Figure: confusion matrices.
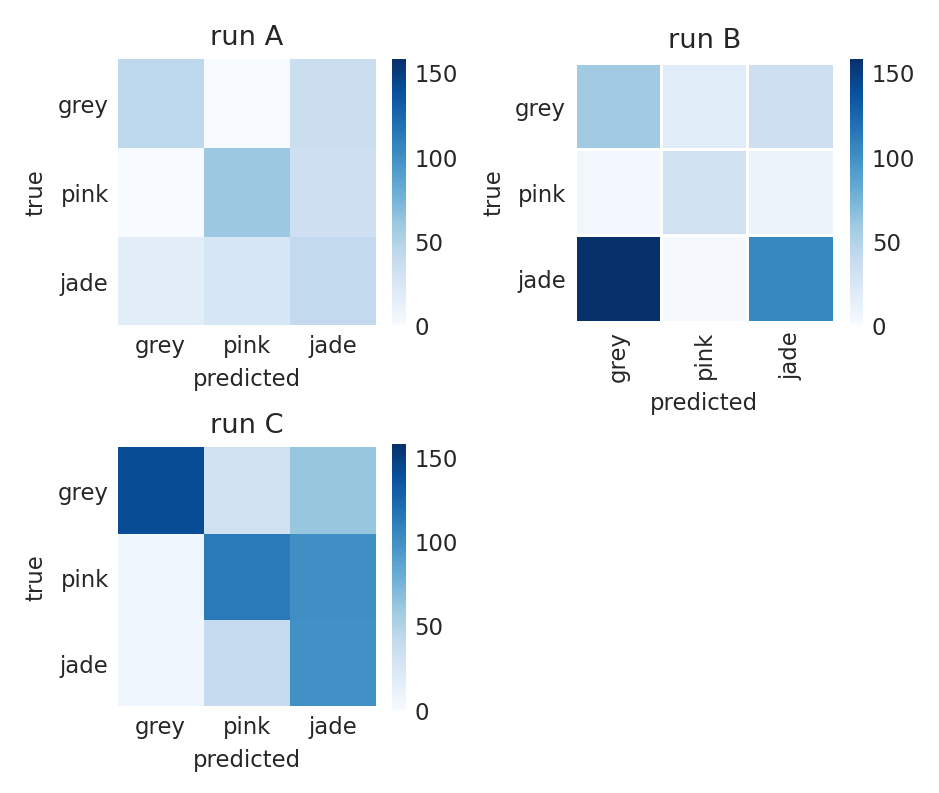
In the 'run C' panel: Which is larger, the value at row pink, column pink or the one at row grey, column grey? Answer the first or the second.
the second
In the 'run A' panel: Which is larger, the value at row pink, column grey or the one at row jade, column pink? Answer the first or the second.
the second
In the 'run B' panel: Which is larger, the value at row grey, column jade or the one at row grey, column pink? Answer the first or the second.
the first
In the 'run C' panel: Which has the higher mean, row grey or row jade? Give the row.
grey
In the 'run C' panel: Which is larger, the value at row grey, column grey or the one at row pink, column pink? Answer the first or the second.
the first
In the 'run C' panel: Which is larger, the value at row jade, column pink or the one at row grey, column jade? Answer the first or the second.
the second
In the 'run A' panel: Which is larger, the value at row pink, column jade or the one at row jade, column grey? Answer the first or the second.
the first
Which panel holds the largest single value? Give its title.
run B
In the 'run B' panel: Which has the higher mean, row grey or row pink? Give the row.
grey
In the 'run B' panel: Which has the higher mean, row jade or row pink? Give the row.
jade
